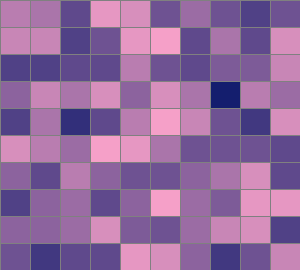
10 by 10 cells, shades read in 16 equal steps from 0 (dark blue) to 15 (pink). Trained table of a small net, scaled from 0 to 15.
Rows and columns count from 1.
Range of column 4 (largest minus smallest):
10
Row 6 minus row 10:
7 8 4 10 0 -3 -2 3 0 -7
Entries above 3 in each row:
10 10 10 9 8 10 10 10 10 8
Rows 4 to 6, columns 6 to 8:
13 10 0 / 15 12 6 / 10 6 6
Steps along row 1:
down down up down down up down down up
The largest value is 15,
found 4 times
